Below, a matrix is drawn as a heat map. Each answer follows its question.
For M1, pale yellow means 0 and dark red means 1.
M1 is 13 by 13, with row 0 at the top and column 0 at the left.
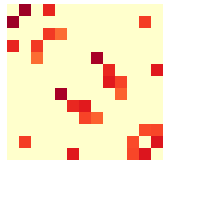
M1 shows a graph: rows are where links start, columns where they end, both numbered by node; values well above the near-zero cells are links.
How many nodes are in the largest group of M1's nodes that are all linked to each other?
3
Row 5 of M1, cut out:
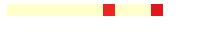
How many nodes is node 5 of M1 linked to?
2
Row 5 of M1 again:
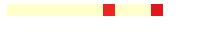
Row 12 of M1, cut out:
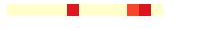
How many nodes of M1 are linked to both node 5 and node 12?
0
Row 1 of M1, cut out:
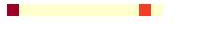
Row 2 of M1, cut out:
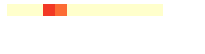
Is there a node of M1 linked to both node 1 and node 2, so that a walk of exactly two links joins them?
no
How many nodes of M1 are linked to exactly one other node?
0
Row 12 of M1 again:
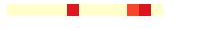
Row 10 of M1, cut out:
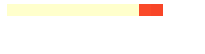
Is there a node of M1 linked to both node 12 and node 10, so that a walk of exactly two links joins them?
yes
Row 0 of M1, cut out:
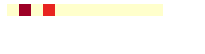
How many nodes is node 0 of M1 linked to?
2
